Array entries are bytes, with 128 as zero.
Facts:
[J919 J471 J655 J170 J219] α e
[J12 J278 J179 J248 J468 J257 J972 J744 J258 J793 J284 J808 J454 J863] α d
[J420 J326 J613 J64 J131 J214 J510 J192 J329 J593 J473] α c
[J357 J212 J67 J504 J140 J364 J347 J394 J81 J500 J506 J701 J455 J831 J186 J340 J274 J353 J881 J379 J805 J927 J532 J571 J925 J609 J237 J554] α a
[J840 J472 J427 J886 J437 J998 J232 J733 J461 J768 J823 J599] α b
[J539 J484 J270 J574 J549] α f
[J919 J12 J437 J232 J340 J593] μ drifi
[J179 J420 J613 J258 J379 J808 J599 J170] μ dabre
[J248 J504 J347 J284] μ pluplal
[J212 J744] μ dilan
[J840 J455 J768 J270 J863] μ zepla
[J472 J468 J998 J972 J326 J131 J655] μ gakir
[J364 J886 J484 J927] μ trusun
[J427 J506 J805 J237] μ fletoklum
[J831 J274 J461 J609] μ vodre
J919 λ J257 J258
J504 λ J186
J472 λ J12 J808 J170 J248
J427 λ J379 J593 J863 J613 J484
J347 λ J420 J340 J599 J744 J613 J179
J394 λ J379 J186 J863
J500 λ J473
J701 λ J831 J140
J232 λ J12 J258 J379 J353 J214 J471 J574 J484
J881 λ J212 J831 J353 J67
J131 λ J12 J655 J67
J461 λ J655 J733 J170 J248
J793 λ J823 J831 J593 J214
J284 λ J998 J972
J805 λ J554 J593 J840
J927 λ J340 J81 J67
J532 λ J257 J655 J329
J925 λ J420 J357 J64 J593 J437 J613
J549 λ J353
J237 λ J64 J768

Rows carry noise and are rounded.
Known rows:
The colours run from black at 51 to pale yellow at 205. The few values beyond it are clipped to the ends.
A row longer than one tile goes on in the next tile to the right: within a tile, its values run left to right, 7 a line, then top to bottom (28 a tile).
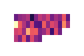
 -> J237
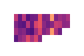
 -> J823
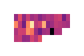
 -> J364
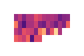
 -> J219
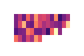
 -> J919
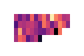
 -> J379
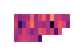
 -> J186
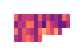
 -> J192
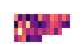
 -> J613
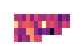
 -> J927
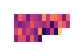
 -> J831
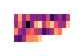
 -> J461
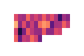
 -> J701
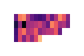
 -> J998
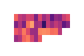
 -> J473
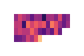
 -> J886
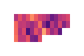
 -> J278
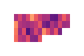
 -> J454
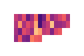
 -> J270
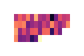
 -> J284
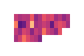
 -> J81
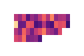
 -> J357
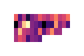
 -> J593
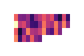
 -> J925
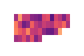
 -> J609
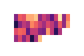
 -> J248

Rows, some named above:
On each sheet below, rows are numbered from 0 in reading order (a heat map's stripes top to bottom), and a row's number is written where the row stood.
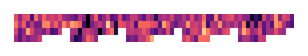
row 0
J504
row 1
J427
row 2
J886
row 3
J270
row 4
J599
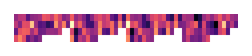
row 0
J340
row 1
J925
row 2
J925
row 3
J437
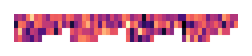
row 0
J258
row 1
J329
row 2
J347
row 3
J655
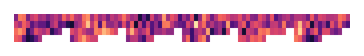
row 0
J744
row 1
J329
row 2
J599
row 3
J484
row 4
J539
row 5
J179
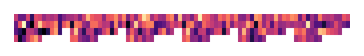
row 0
J232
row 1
J258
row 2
J12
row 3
J258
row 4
J863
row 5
J64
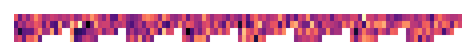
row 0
J574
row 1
J793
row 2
J471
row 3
J549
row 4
J170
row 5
J506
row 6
J532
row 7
J455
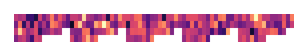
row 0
J599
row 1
J131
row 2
J326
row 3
J212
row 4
J257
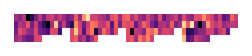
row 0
J437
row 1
J808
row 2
J539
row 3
J793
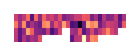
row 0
J504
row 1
J733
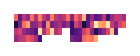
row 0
J214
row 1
J472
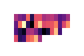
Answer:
J232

